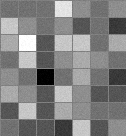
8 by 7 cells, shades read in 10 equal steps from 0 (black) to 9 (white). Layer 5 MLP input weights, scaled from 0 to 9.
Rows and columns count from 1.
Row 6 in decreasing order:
7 6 5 5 3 3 3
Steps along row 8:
down same down up down up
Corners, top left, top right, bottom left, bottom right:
4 5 4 5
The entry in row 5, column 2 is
4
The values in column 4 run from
2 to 8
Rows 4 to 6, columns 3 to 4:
3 5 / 0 4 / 3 7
